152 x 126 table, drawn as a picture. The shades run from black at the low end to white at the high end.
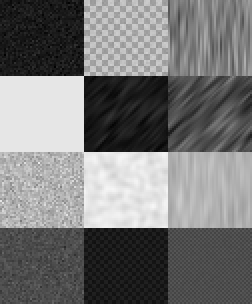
The table splits into 4 rows of 3 panels. Panel 1,1: very low, fine-grained, faint in contrast. Panel 1,2: high, checkered. Panel 1,3: middling, streaked downward. Panel 2,1: very high, flat. Panel 2,2: very low, slanting up to the right, faint in contrast. Panel 2,3: low, slanting up to the right. Panel 3,1: high, fine-grained. Panel 3,2: very high, blotchy, faint in contrast. Panel 3,3: high, streaked downward, faint in contrast. Panel 4,1: low, fine-grained, faint in contrast. Panel 4,2: very low, checkered, faint in contrast. Panel 4,3: low, checkered, faint in contrast.
